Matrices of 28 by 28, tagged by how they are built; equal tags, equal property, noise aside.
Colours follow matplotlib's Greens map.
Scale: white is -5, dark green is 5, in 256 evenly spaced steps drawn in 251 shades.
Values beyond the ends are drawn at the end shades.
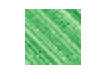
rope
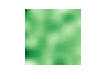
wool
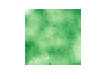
wool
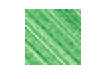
rope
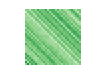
rope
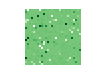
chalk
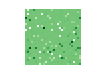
chalk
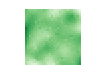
wool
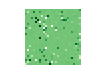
chalk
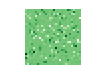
chalk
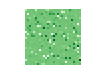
chalk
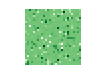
chalk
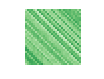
rope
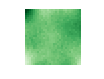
wool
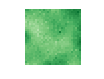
wool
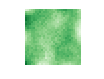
wool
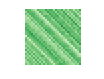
rope
